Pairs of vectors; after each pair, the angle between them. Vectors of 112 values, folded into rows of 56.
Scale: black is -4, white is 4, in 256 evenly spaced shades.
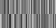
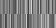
partly opposed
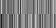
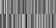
orthogonal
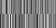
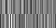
nearly parallel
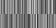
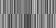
partly aligned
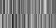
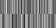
partly aligned
